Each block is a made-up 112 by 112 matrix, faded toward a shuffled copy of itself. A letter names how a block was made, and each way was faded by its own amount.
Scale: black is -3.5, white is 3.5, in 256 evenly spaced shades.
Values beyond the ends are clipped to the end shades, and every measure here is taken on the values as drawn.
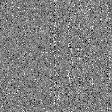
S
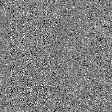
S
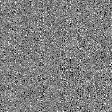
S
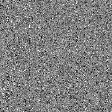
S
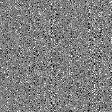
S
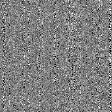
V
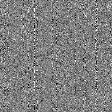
V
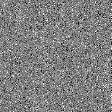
S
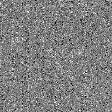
S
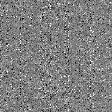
S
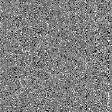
S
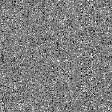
S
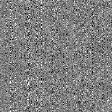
V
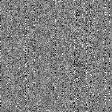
V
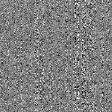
V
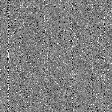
S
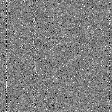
S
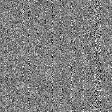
V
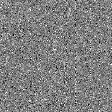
S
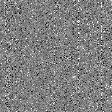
S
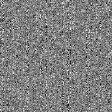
V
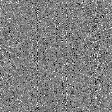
S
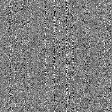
V
